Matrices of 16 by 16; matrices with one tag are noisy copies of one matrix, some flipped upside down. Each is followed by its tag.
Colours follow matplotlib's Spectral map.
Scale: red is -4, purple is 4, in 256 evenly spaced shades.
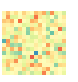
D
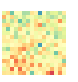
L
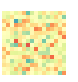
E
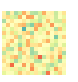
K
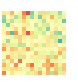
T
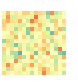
D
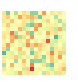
K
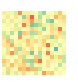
K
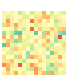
D
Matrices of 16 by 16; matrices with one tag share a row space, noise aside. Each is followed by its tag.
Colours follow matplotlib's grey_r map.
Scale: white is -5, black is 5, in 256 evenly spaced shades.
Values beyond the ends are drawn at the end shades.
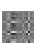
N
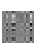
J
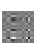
N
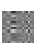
N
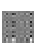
J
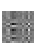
N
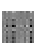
J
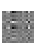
N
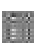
N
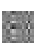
N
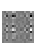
J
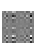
J
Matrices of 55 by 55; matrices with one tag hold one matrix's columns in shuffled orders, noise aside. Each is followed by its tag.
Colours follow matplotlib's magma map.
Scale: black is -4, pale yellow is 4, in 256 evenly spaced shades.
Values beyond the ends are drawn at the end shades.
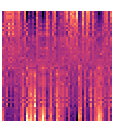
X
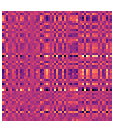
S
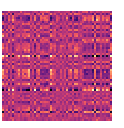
S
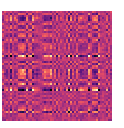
S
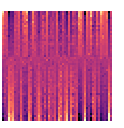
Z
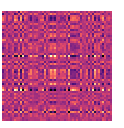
S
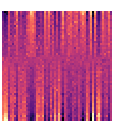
Z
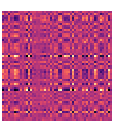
S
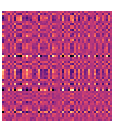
S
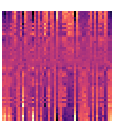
X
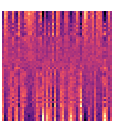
X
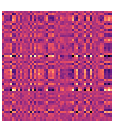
S
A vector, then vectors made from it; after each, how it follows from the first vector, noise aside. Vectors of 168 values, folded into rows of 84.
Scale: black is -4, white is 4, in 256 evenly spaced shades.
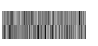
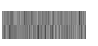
shrunk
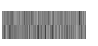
shrunk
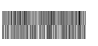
sign-scrambled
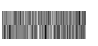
sign-scrambled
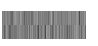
shrunk
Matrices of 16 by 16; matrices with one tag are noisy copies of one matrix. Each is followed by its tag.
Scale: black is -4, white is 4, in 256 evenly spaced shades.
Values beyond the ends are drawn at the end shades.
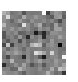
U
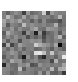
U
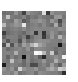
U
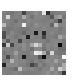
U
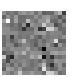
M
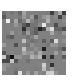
M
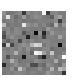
U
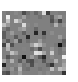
U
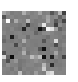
M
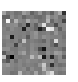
M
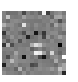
U
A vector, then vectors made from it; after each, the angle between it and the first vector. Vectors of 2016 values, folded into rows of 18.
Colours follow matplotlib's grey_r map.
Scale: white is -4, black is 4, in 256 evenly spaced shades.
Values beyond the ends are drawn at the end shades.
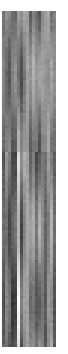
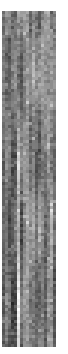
nearly parallel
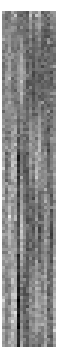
nearly opposite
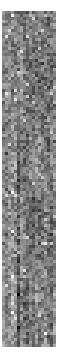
partly opposed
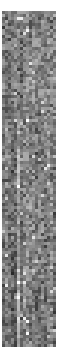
partly aligned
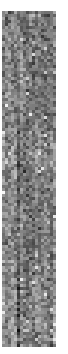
partly opposed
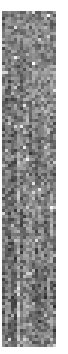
partly aligned
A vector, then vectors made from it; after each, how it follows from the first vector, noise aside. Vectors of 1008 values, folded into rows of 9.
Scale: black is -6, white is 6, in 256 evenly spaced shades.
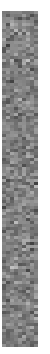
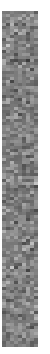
sign-scrambled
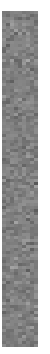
shrunk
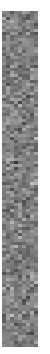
wrapped around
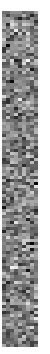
scaled up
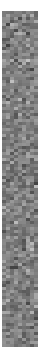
sign-scrambled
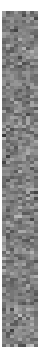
wrapped around
